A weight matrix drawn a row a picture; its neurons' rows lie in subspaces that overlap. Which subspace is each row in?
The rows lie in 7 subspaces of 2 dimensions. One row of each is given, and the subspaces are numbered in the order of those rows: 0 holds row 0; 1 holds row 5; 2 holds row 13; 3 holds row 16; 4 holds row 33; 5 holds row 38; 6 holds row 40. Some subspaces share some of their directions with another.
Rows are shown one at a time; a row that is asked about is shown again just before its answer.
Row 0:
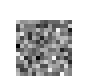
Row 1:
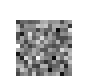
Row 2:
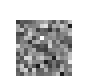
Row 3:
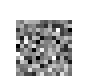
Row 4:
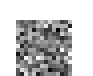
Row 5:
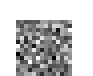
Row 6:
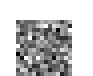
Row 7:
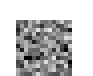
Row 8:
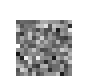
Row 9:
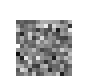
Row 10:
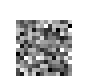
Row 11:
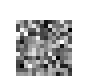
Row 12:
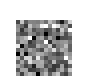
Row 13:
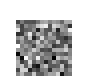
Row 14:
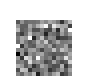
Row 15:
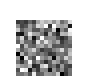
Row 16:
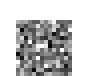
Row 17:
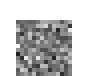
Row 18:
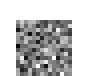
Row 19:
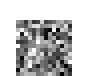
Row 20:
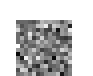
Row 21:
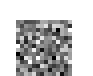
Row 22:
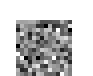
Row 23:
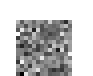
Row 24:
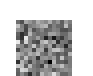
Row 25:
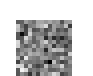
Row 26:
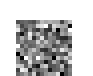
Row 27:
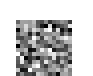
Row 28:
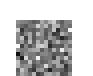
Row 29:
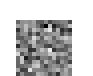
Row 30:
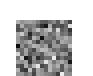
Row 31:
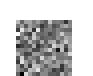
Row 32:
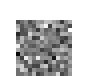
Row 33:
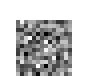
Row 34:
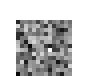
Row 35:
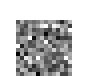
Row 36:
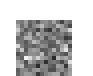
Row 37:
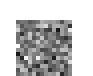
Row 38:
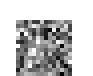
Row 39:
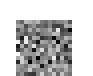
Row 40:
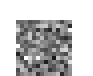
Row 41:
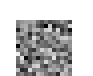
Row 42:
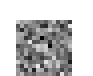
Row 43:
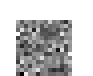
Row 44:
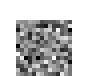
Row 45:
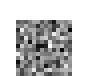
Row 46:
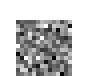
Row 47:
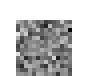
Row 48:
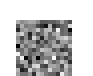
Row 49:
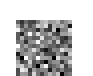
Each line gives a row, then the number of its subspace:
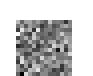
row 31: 2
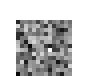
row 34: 0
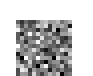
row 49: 4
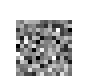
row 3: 1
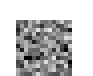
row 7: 6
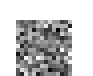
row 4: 2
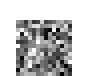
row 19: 5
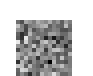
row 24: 1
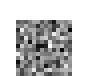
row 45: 3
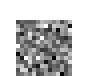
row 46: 3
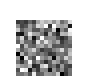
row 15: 6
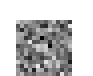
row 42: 3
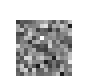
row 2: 3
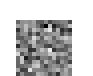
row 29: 0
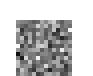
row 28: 3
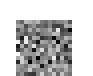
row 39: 1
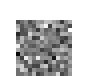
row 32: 5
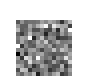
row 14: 4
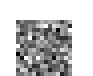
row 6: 4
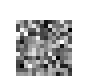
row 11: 5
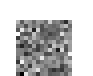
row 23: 2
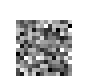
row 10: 2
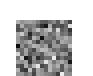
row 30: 3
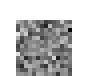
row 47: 5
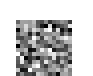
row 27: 0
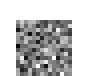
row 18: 4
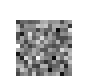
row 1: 0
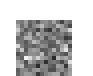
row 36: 6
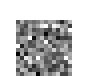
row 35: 4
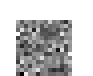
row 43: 2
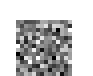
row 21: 1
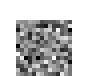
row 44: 6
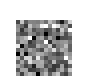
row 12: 4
